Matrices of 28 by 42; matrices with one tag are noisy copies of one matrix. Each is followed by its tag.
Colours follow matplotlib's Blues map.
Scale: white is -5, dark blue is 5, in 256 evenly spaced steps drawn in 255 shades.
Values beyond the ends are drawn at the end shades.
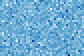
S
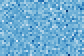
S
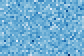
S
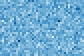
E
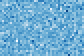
S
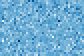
E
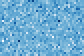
E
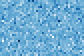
E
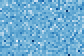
S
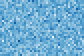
E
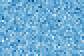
E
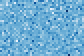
S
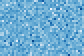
S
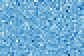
S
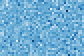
S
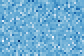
E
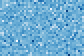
S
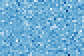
S
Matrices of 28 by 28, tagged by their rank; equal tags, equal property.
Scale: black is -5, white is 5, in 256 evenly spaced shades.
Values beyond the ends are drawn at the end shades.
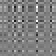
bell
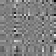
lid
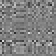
lid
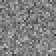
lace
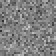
lace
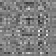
lid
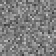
lace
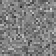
lace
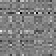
lid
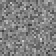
lace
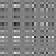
bell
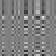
bell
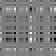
bell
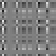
bell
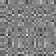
lid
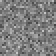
lace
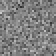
lace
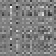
lid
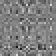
lid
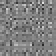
lid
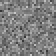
lace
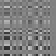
bell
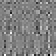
lid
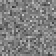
lace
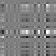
bell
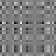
bell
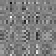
lid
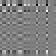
bell
